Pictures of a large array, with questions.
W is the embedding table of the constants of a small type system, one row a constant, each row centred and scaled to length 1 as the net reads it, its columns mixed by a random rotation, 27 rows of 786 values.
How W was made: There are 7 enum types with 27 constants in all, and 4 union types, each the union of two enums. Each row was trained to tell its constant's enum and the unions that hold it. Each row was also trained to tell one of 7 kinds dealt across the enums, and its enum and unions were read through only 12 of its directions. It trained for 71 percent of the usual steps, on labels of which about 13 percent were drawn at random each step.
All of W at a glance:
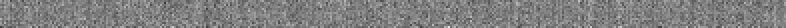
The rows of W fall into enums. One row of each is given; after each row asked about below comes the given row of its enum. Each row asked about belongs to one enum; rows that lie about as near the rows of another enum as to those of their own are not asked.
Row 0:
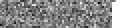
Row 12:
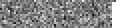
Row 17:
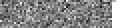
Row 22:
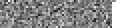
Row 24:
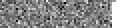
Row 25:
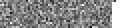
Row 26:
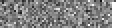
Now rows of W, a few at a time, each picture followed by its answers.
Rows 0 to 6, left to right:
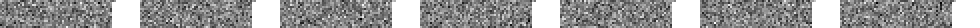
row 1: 17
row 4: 24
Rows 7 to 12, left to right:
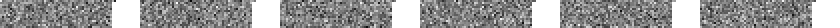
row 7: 25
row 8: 26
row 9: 0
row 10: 12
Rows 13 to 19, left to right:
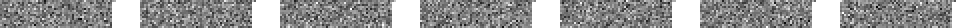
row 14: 17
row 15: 22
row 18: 0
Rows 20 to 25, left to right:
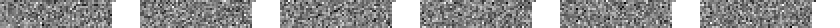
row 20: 22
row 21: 17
